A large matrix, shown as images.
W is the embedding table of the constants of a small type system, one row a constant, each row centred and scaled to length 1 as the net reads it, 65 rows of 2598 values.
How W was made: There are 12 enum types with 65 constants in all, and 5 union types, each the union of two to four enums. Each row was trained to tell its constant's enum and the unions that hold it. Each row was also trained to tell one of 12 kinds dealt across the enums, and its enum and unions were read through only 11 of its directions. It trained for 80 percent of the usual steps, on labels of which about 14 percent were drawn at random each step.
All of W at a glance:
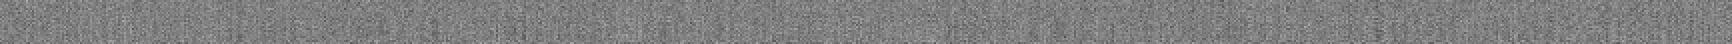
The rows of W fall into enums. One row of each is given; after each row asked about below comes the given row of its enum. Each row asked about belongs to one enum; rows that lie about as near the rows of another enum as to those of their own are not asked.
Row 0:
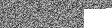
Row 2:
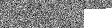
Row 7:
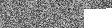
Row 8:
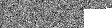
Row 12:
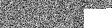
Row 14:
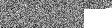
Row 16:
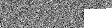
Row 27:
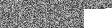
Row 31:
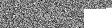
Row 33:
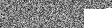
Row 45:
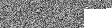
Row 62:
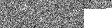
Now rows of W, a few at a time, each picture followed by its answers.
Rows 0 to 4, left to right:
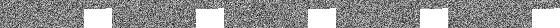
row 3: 16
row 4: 62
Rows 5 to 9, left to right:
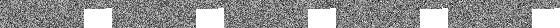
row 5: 27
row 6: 31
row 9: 12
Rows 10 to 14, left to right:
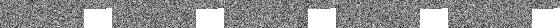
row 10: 0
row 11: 7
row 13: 14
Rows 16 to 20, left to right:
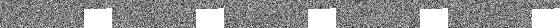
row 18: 8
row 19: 12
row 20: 2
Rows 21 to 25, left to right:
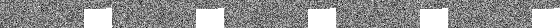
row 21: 31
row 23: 7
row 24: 2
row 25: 31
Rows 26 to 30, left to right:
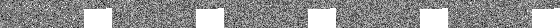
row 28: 45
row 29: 12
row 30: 2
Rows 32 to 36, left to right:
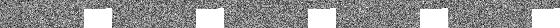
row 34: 45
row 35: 62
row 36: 7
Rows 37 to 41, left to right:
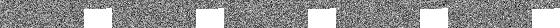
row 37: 12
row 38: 16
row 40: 31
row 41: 8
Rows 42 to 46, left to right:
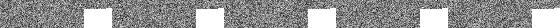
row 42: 33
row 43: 27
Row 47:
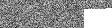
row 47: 62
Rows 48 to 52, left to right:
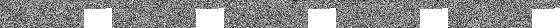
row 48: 62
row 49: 45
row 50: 62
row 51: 16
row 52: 31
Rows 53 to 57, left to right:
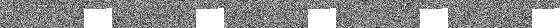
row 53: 45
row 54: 8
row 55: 8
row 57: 45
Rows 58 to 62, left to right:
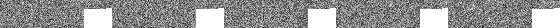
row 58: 2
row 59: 8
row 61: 12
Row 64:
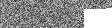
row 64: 7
